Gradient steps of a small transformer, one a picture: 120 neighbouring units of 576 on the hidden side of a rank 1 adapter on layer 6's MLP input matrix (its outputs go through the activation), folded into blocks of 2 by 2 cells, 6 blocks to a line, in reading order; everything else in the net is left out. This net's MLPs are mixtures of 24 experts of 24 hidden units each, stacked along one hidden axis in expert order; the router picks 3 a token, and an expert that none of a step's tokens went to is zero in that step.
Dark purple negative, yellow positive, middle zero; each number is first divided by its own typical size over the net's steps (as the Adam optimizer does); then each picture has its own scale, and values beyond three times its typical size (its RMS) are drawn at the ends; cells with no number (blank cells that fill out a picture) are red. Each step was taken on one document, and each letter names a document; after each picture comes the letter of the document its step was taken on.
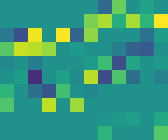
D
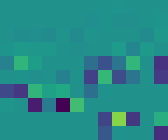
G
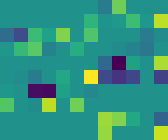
D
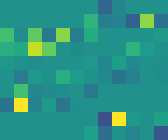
G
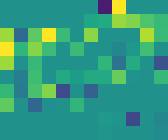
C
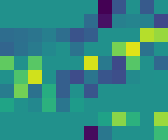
C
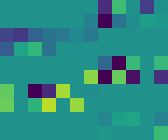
D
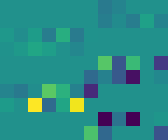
G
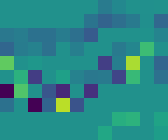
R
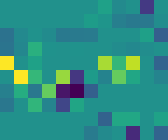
C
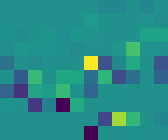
G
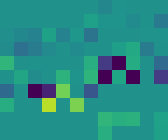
D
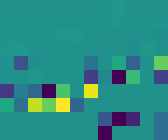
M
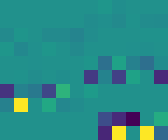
M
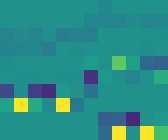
M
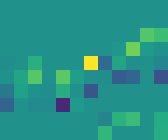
G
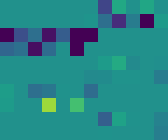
D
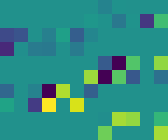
D
